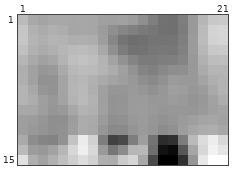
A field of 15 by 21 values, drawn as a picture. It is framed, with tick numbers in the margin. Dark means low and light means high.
The values are skewed, with a long tail toward low values. On average the colour sits 60% of the way up the scale. No regular stripes run through it. There is no overall slope. The top part is calmer, up to a seam about 80% of the way down.
